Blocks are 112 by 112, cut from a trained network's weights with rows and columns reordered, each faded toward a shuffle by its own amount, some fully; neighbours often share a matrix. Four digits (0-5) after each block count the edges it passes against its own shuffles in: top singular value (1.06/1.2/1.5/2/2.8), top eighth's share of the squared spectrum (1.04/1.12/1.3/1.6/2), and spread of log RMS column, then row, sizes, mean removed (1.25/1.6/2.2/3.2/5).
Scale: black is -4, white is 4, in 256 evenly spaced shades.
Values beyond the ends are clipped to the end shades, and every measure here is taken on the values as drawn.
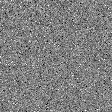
0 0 0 0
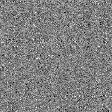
3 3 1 2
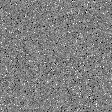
0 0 0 0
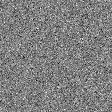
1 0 0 0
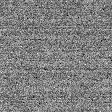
3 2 0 0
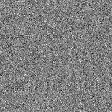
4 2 0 2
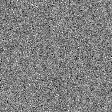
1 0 0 0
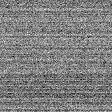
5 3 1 2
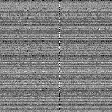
5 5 3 3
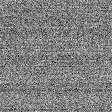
3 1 0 0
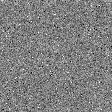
0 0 0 0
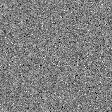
1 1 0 1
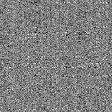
3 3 1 2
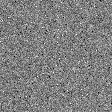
0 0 0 0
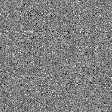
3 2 1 2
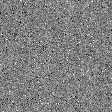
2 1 0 1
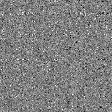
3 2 1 2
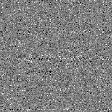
4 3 2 2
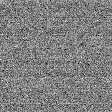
2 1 0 0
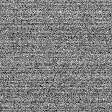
4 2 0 1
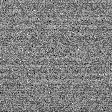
3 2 0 0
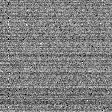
4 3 1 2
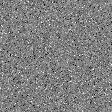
0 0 0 0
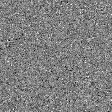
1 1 0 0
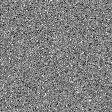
1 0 0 0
